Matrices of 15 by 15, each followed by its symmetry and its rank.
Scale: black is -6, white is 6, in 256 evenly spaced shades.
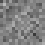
symmetric, full rank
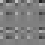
neither, rank one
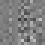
neither, rank three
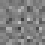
antisymmetric, rank two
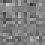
neither, rank three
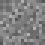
symmetric, full rank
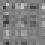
antisymmetric, rank two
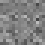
neither, rank three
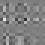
neither, rank two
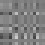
neither, rank one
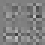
antisymmetric, rank two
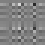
neither, rank one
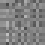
neither, rank two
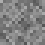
symmetric, full rank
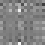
neither, rank two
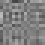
antisymmetric, rank two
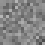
symmetric, full rank
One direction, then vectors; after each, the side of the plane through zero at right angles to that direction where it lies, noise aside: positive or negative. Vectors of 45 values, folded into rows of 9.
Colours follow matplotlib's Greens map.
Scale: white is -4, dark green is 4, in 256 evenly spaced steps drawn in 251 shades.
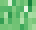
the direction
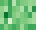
negative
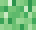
positive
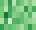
negative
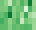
positive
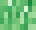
positive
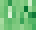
negative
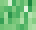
positive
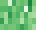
positive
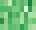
positive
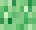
positive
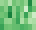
positive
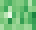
negative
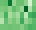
negative
